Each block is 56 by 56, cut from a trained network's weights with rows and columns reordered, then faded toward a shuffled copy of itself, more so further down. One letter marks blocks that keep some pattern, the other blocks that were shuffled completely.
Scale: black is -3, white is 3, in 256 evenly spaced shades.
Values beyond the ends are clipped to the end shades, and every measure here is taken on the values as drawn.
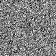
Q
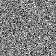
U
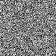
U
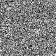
Q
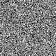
Q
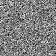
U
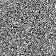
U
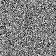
Q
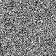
U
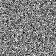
Q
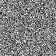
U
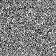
U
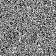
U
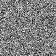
U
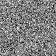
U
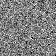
U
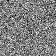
Q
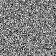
U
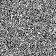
Q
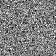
U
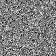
U
